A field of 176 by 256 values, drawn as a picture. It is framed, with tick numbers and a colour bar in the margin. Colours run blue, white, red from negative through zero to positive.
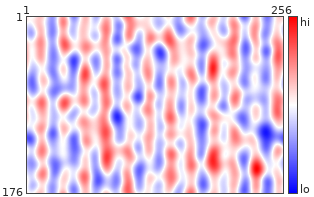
The texture varies smoothly and slowly. There is no overall slope. Stripes running up and down repeat 12 times from left to right. There is no seam. The values follow a bell shape. There are no lone odd cells. Overall the values sit about 50% of the way up the scale.
